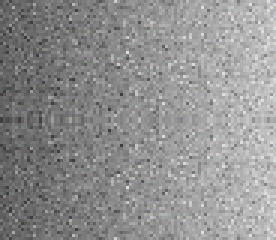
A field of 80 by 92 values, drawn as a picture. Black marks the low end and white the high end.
The grain is fine, like static. No single row or column stands out from its neighbours. The top and bottom halves mirror each other. The field climbs toward the right. There are no regular stripes.
